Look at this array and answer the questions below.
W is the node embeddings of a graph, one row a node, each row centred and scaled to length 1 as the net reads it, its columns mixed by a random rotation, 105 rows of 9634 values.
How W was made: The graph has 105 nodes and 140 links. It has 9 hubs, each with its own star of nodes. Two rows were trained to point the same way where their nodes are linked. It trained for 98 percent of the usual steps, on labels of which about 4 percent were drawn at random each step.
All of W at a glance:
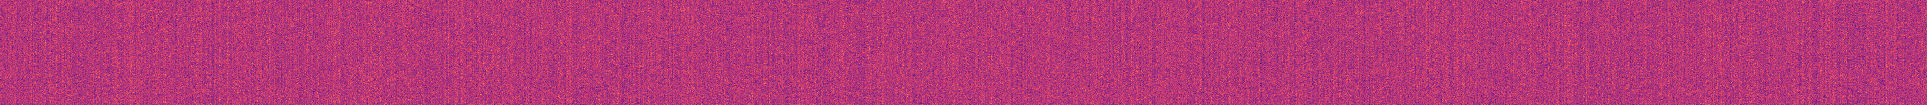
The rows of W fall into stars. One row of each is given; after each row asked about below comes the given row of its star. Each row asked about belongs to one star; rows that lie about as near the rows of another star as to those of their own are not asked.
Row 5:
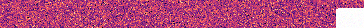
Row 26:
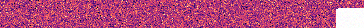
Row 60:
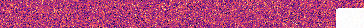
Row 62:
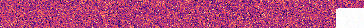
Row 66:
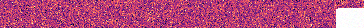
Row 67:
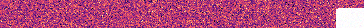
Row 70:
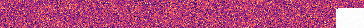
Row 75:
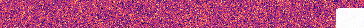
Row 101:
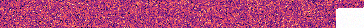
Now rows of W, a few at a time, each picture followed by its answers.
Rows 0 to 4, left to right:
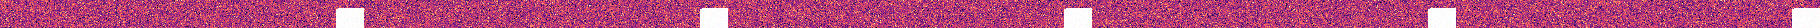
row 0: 70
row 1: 62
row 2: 62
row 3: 26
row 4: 67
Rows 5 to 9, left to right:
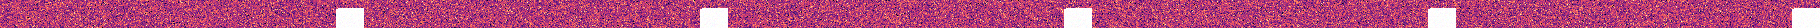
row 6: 70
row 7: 66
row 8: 62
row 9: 70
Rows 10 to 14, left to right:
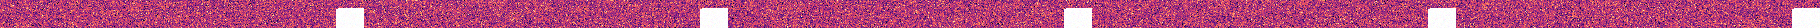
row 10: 60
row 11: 60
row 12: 70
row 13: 66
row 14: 60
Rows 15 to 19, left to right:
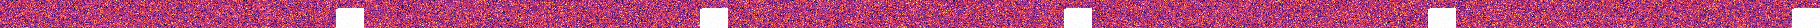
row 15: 5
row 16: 75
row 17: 5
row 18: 66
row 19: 5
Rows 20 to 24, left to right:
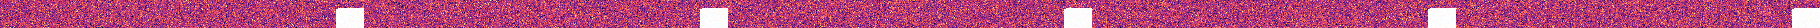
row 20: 66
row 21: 75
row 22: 67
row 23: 26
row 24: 101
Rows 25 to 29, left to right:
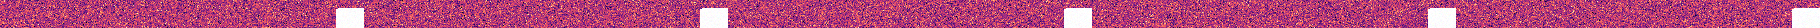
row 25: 26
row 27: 67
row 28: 101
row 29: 60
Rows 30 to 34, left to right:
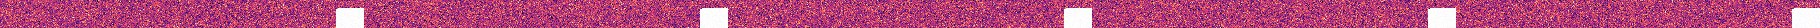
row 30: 62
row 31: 101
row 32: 75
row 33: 101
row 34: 62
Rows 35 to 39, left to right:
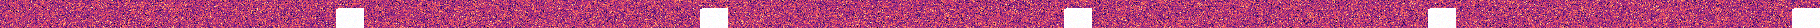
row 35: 60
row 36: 66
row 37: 26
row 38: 5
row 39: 26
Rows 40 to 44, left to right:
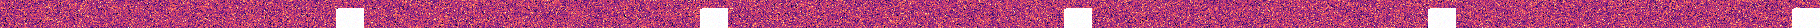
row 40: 70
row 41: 62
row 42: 70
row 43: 70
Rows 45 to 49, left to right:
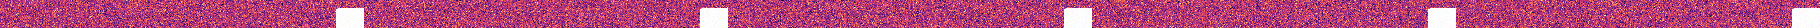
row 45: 60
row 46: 5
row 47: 62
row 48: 5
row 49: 62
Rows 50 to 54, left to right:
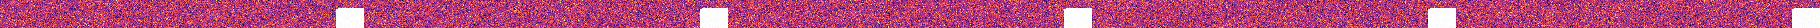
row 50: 5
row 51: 26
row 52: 75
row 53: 67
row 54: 60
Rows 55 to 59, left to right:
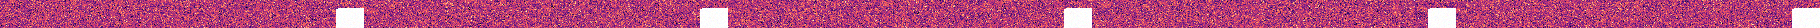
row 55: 66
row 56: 60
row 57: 62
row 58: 66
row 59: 60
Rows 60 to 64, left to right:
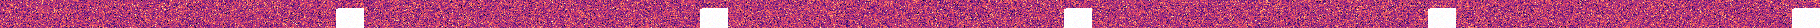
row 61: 5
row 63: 67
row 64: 75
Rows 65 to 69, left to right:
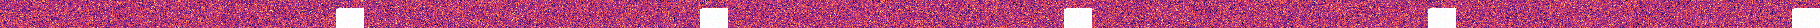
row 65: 62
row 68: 62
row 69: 67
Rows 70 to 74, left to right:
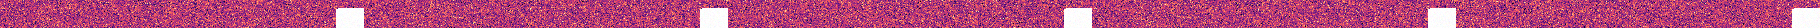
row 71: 70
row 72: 67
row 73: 70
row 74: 75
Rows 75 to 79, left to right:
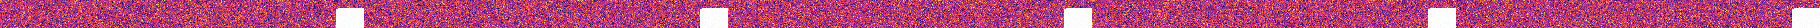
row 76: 60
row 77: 70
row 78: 62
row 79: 5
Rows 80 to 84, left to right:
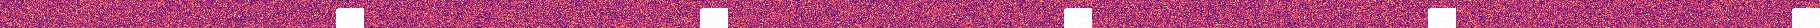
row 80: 62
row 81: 26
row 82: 75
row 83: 26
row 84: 62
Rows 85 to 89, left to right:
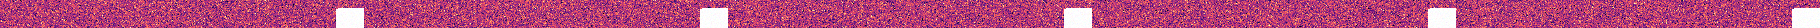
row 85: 67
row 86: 66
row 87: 75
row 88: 75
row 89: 101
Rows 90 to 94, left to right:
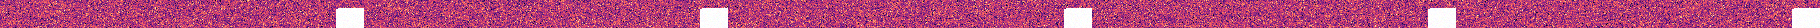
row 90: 26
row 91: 70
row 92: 60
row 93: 101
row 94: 67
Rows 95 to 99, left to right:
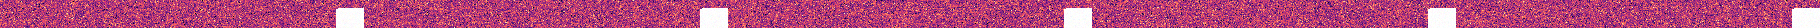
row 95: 26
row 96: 26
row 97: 75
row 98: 70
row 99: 26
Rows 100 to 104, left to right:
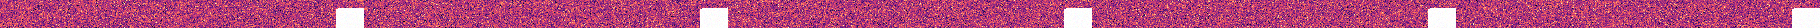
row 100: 75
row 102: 26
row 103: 5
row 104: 67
